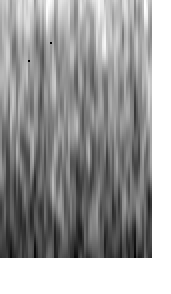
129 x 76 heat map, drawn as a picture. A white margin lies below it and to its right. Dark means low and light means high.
Grain: streaks running down. Lone odd cells: 2, each lower than its neighbours. Slope: up to the top.
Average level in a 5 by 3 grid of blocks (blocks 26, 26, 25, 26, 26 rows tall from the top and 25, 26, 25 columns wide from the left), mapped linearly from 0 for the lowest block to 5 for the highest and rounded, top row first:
555 / 434 / 333 / 122 / 010
